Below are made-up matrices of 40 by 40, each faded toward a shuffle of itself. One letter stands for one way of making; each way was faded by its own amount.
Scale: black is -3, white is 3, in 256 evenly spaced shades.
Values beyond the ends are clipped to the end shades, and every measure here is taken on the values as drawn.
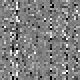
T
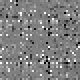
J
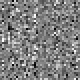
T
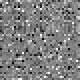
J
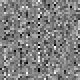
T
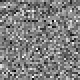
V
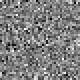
V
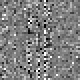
T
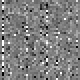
T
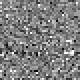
V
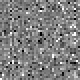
J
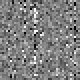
T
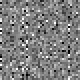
T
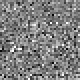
V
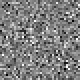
V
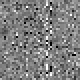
T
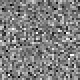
V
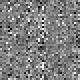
T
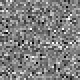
V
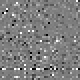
J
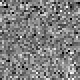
V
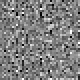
T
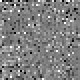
J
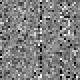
T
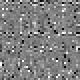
J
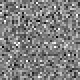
V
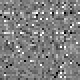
J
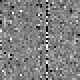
T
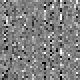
T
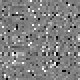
J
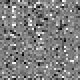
J
